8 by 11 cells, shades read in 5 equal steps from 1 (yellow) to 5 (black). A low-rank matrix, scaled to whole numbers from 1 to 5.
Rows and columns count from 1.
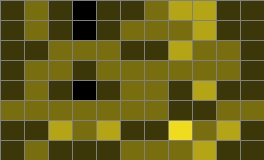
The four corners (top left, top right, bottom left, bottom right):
4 4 4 4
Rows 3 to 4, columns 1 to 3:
4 4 3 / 4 3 3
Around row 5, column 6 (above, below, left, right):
3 3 4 3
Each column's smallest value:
3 3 2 3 2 3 3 1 2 2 3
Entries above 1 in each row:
11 11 11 11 11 11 10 11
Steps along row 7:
same down up down up same down up down up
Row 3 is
4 4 3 3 3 4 4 2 3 3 4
